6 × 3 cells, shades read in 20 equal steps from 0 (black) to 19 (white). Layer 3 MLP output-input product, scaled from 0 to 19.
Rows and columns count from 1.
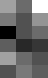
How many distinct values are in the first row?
3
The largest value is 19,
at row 1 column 3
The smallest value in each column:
0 3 4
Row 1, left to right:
12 8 19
